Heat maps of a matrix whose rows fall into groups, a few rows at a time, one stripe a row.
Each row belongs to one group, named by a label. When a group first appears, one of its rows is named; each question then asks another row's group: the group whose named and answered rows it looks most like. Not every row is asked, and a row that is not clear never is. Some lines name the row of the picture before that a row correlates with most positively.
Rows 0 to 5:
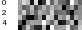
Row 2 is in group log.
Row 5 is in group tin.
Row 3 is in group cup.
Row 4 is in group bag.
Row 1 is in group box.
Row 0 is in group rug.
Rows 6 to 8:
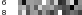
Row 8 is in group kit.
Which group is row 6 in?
bag
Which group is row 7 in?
log
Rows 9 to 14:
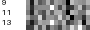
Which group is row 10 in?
bag
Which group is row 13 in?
bag
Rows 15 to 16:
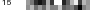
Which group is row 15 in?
cup
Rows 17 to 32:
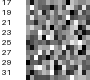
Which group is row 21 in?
cup
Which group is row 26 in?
bag
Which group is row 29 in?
tin
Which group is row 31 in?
bag
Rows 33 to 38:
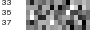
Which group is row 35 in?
kit
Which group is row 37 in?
bag
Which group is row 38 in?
box
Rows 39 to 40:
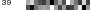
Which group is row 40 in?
bag
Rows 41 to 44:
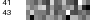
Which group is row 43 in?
kit
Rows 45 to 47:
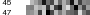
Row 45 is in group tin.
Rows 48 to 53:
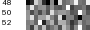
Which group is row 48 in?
tin
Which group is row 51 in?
log
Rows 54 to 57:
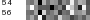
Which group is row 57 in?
box
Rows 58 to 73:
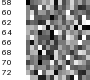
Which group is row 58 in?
tin
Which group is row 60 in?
kit
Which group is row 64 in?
cup
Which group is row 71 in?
kit
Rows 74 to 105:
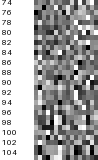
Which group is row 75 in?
cup
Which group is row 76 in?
tin
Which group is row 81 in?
kit
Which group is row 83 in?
log
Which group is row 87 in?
kit
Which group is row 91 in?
bag
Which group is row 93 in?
kit
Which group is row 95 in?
cup
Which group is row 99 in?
cup
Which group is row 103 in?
bag
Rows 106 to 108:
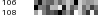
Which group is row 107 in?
tin
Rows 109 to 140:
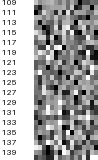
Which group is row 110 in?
bag
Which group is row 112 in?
log
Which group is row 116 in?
rug
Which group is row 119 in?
rug
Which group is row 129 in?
bag
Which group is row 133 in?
bag
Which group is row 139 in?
cup
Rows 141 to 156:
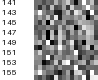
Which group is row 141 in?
cup
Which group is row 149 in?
box
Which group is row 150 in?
bag
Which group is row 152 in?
box
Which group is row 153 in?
cup
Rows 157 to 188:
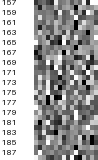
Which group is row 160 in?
kit
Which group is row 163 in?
log
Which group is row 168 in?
bag
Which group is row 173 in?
box
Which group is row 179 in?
kit
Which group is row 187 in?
kit
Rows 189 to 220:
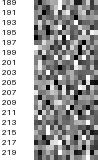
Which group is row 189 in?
bag
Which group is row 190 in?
tin
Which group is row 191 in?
cup
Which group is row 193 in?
kit
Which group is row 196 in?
tin
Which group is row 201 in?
kit
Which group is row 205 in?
rug
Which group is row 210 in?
log
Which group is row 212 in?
kit
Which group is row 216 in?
cup
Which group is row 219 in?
bag
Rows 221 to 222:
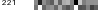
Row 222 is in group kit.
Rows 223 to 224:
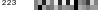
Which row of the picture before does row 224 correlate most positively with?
221
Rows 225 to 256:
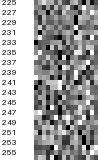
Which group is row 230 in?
kit
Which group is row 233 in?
tin
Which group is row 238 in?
cup
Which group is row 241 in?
bag
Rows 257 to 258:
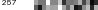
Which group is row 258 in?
bag
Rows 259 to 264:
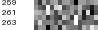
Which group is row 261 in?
rug
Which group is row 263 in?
kit
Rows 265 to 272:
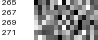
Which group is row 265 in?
tin
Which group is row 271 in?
cup
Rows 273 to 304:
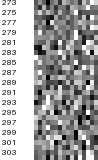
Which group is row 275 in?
kit
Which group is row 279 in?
kit
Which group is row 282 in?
tin
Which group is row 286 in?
cup
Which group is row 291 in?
bag
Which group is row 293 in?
tin
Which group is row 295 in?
rug
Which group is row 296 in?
log
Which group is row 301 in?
rug
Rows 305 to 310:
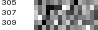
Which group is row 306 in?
cup
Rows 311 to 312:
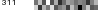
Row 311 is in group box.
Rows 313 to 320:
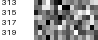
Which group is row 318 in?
bag
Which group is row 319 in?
kit
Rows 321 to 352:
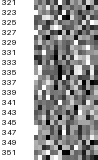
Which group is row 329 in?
kit
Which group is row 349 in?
rug
